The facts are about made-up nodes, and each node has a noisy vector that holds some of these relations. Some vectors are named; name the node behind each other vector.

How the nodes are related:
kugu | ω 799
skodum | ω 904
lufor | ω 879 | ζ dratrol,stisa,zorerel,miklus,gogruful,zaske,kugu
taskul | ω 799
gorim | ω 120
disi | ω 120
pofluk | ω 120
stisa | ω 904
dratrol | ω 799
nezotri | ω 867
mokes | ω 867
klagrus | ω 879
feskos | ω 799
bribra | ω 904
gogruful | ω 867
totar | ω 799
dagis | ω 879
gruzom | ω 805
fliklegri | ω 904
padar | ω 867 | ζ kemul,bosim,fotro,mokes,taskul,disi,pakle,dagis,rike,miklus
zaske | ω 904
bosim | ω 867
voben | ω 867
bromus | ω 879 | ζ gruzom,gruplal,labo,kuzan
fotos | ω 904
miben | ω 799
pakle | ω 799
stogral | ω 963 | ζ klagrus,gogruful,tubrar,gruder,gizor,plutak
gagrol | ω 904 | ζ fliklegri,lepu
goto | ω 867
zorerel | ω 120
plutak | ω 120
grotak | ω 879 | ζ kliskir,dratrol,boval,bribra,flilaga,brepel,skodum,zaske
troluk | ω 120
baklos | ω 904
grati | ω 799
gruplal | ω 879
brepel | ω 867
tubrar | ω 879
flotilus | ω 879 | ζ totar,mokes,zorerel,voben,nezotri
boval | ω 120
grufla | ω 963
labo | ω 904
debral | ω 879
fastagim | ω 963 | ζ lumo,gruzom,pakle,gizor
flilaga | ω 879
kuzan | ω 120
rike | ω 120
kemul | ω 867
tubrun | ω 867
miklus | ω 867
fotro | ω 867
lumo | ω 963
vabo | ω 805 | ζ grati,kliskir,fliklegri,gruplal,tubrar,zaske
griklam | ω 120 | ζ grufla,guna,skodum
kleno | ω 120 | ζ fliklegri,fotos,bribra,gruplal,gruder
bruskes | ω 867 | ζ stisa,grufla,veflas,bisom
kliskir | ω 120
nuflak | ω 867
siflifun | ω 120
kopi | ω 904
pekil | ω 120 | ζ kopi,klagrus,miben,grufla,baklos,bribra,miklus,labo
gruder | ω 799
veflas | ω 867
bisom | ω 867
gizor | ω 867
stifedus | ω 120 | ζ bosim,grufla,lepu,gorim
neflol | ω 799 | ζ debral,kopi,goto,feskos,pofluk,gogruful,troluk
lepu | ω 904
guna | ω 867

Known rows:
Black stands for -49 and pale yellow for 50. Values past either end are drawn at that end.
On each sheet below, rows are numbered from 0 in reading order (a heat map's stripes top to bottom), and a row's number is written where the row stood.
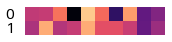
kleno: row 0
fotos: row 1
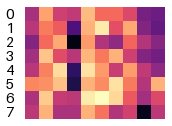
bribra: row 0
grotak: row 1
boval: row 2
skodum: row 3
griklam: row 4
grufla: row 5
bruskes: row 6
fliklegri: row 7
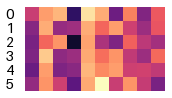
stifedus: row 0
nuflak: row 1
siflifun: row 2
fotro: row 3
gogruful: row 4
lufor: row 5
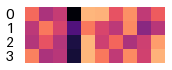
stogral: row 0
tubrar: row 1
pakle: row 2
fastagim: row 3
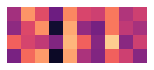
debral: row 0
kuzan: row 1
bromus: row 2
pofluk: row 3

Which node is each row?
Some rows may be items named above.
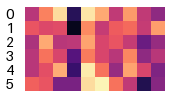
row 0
griklam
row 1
lumo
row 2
fotos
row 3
tubrar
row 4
pekil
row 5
vabo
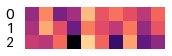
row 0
gizor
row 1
dagis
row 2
kleno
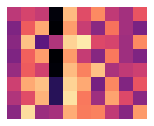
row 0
gruder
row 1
kliskir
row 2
padar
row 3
kliskir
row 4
dratrol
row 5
stifedus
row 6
pekil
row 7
bosim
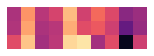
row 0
labo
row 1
fotos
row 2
gagrol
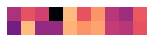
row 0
grati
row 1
miklus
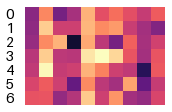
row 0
gizor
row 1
stisa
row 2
gorim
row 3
bruskes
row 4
lepu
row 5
gruplal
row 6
gruzom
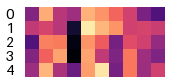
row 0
zaske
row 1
neflol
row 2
zorerel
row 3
kliskir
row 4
flotilus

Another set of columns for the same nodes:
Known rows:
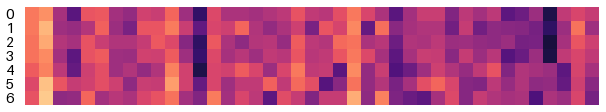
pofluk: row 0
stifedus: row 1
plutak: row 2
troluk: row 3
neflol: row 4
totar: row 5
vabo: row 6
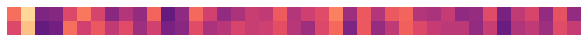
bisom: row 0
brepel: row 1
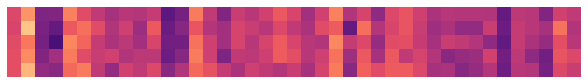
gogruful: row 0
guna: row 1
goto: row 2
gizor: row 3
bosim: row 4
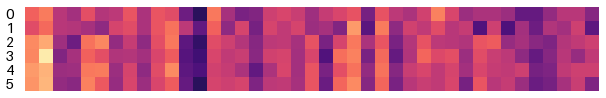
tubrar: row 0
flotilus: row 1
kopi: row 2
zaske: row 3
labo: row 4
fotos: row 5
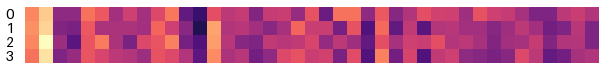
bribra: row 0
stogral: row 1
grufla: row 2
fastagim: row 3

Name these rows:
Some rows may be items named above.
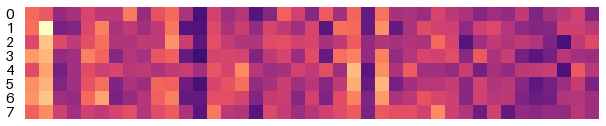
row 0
bromus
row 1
skodum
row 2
pakle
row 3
fliklegri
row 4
padar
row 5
gagrol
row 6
lepu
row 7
dagis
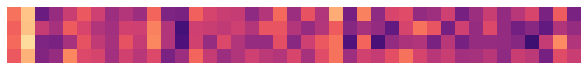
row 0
bruskes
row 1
grati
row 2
griklam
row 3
miklus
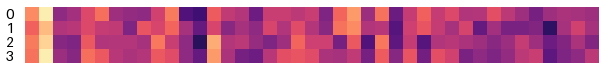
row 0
stisa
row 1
zorerel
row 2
stogral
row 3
lumo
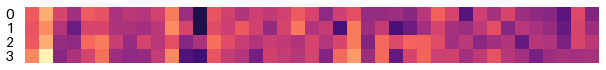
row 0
gruder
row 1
neflol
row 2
bosim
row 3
stisa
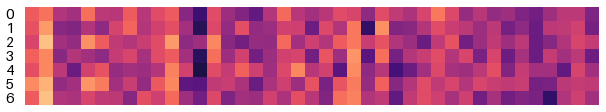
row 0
gruplal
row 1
grotak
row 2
gruzom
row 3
lufor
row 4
neflol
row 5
labo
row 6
zorerel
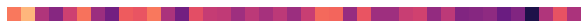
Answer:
gorim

